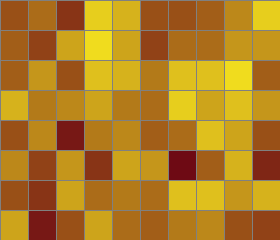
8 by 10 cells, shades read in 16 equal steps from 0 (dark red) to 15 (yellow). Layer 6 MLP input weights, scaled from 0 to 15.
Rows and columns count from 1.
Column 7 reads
5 7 13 14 7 0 13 8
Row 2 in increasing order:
4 4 6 7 7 10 10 11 11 15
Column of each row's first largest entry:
4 4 9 7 8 9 7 1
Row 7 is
5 3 11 7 8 7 13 13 10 12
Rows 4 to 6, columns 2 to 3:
8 9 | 9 1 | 4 10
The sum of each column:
59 46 55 82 78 53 67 78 85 63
